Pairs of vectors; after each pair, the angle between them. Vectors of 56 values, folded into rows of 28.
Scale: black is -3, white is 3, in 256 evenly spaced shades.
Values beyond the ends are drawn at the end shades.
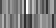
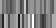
partly opposed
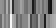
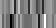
partly opposed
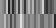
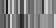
nearly opposite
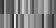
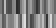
orthogonal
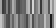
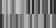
nearly opposite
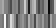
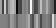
orthogonal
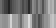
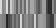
partly opposed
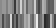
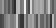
orthogonal
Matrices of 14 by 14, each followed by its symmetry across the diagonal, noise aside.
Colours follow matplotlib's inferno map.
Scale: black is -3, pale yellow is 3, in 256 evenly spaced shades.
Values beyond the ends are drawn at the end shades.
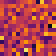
antisymmetric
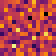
antisymmetric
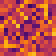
symmetric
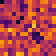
symmetric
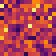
neither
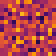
antisymmetric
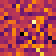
antisymmetric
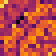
symmetric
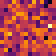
neither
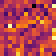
neither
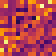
symmetric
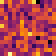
neither
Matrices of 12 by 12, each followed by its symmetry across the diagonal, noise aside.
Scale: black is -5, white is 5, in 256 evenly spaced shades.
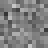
antisymmetric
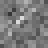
symmetric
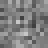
antisymmetric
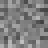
antisymmetric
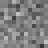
antisymmetric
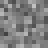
antisymmetric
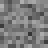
neither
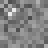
symmetric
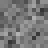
symmetric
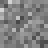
symmetric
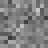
antisymmetric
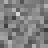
neither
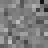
neither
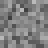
neither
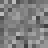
symmetric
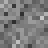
symmetric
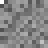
symmetric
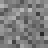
neither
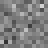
antisymmetric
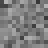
neither
